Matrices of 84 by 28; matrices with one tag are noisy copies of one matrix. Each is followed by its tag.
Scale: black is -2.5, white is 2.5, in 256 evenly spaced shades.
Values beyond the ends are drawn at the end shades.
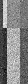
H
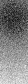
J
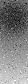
J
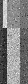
H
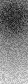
J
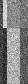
H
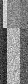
H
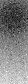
J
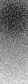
J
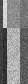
H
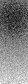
J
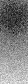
J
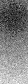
J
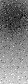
J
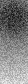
J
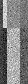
H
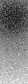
J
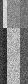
H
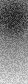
J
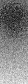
J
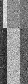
H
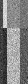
H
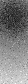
J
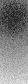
J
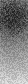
J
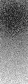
J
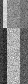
H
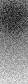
J
